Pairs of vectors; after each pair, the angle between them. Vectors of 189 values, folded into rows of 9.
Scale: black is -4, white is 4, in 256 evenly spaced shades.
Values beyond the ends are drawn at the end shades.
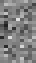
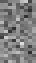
partly aligned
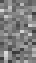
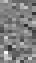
partly aligned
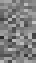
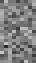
orthogonal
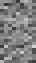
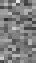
partly opposed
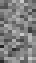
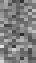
nearly opposite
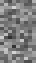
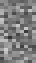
partly aligned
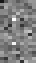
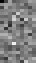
nearly parallel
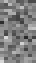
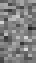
nearly opposite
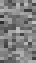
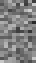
nearly opposite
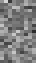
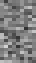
partly opposed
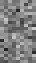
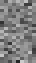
partly aligned
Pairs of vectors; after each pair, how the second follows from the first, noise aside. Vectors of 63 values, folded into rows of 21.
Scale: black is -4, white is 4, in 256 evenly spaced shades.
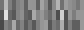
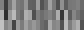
negated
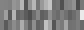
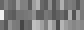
reversed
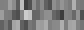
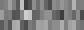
copied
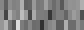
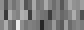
copied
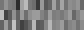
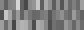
negated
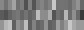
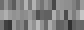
negated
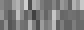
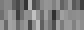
negated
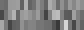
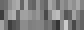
copied
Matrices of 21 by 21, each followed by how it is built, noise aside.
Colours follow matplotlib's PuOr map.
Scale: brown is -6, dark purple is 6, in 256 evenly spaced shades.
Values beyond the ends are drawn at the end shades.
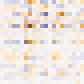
low rank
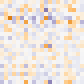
low rank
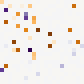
sparse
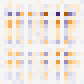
low rank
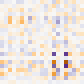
low rank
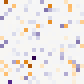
sparse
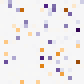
sparse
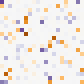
sparse
